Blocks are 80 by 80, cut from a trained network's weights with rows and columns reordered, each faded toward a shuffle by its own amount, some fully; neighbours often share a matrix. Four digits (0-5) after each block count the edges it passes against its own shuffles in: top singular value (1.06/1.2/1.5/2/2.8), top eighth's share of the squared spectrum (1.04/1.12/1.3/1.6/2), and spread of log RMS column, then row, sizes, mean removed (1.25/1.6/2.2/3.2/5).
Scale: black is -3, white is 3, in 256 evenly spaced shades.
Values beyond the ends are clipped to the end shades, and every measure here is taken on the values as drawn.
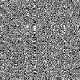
3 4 2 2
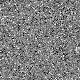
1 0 0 0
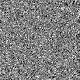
3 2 1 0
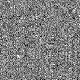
3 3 1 2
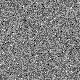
0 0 0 0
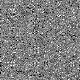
3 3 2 1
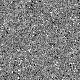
2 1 0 0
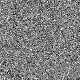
2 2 0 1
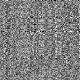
3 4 2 2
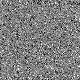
2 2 0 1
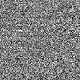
3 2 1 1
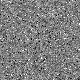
1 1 0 0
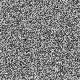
1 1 0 0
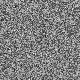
0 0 0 0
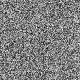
2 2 0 0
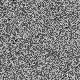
0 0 0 0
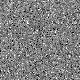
1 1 0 0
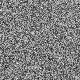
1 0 0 0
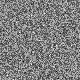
0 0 0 0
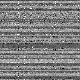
5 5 2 2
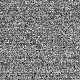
2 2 0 0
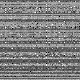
5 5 2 2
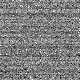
3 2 1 0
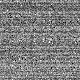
4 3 1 0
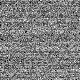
3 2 0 0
